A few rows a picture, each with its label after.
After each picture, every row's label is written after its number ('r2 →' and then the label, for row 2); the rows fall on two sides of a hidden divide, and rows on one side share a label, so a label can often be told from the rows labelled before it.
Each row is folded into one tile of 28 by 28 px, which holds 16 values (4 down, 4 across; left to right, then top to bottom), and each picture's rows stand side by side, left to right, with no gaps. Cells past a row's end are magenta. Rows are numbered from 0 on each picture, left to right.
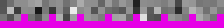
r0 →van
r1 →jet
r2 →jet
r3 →jet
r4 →jet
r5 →jet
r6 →jet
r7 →jet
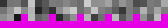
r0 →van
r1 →jet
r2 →van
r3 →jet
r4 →jet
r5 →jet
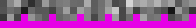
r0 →van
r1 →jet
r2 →van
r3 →jet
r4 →jet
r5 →jet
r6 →van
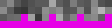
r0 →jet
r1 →jet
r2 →jet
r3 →van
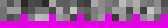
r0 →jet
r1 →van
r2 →jet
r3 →van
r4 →van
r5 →van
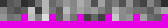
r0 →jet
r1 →jet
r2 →van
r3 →van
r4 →jet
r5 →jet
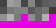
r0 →van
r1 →jet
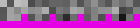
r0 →van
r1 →van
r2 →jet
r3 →van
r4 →jet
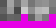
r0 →van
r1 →van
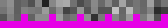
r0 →van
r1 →van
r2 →jet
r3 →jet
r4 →jet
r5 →van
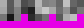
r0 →jet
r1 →van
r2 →van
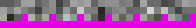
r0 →jet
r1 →jet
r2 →van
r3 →jet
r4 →jet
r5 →van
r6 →jet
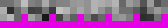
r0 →jet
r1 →jet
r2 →van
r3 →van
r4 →jet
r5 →van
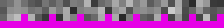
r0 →van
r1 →jet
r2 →van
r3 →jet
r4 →jet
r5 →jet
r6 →van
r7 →van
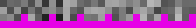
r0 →jet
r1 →jet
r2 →van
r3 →van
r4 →van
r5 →jet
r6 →van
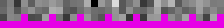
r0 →van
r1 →van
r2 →jet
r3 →jet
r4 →jet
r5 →van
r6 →jet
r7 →jet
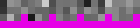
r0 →van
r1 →van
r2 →jet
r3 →van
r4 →jet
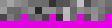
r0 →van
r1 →jet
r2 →van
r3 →van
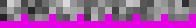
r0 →van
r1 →van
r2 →van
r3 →van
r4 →van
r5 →van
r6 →van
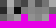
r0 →van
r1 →jet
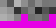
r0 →jet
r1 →jet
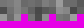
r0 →jet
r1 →jet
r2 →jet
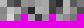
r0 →van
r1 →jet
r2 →van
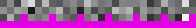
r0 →van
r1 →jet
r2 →jet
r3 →jet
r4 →van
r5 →jet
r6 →jet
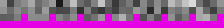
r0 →jet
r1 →jet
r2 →jet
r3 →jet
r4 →van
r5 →jet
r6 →jet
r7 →jet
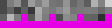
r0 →van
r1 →van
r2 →van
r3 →van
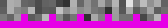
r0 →van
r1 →jet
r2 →jet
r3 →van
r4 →jet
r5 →van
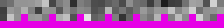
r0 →van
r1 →jet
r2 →van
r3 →jet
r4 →jet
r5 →jet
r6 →van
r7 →jet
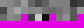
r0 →van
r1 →van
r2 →van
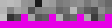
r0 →jet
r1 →jet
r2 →jet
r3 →jet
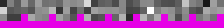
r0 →jet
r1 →van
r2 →van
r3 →jet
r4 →van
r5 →van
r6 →jet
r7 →van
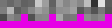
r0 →van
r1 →van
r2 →jet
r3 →jet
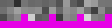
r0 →van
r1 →jet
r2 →van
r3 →jet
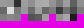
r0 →van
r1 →van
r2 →van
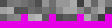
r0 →van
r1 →jet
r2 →van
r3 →jet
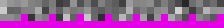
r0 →jet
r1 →van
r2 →van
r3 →jet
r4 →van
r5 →jet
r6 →van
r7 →van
